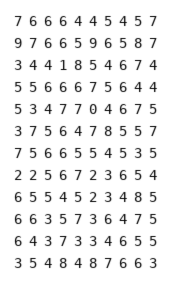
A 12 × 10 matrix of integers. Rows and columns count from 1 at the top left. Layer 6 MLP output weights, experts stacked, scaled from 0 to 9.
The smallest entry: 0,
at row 5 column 6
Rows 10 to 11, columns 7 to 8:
6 4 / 4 6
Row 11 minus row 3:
3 0 -1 6 -5 -2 0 0 -2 1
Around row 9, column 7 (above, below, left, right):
3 6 2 4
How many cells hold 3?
13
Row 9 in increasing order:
2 3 4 4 5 5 5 5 6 8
